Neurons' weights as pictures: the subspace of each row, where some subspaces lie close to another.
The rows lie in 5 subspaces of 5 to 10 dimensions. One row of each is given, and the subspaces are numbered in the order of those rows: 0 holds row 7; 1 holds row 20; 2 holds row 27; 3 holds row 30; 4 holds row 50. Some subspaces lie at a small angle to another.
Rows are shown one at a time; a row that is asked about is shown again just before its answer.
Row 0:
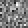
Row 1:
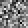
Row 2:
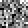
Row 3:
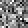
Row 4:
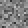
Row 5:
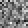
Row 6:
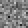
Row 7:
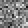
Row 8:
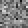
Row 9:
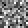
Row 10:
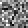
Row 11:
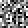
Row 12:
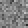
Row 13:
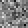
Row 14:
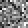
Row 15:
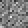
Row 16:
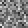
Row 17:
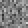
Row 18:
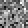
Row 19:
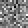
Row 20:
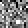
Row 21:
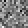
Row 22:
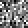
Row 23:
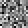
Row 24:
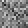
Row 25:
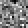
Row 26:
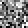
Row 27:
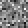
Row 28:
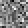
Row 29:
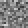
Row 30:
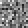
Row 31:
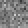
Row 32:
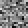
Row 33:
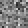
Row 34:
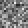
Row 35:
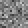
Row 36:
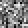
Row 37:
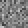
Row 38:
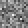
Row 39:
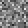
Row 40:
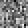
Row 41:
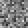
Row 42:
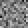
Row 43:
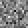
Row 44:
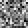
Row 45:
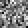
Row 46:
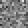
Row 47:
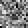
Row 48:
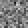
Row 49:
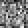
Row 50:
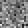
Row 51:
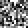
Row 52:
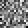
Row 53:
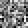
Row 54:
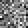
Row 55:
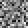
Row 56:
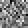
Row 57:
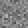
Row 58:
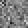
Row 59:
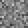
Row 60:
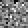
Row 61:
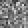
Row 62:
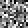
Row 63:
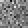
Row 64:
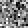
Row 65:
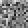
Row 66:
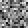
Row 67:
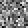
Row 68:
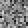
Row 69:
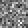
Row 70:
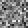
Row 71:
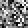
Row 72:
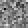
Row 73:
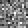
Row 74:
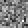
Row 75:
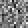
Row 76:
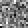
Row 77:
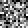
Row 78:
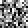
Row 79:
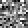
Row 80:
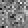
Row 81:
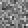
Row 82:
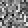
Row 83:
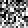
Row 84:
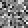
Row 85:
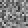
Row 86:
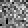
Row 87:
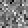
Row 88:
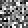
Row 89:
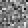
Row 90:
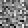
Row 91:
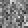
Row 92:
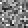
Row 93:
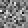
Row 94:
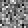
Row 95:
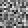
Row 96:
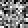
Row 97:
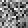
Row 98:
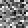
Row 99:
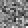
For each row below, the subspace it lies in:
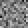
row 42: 4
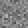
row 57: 3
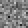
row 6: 1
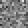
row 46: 0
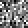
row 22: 1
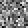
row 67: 2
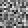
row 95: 1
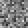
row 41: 3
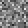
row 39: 2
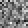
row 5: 1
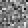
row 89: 2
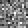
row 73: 4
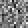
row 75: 3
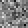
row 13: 1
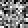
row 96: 1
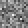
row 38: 0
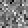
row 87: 0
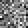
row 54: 3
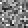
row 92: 4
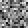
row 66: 1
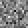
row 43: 1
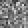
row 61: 3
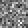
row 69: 3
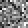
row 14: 2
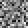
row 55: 2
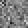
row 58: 1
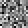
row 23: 1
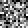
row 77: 0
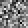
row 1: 3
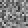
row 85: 0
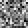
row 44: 1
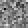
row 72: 0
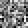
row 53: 3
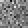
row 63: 3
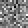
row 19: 3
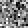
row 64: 4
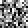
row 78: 3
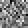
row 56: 4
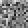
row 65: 3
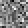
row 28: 0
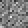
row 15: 3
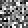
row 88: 1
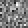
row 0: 1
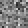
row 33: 2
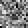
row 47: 1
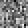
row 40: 1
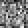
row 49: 1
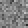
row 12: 4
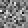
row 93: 0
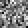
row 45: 0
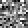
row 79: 0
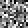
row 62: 3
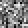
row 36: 3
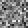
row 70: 2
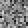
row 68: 3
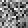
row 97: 0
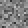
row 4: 3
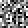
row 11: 4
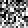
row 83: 0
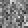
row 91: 4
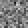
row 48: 2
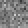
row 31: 0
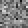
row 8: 1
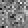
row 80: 0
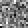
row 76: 4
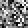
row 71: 0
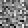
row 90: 4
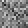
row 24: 0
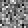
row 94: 4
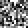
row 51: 2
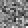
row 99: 1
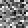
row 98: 0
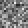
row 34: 3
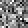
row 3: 0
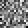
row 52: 1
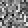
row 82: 0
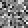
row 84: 1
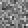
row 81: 4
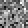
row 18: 2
